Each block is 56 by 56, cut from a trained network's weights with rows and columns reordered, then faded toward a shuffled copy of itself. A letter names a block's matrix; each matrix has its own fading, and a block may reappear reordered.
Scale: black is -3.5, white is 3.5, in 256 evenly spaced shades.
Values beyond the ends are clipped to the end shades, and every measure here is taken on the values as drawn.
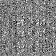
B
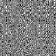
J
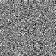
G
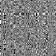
J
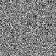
G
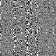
J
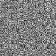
G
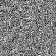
G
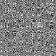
J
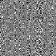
J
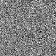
G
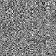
G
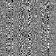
J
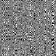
J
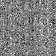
B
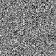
G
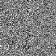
G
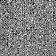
B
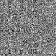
G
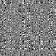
J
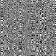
J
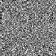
G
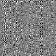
J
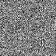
G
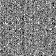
B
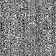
B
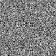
G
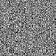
G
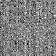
B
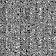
B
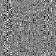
J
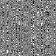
J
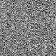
G
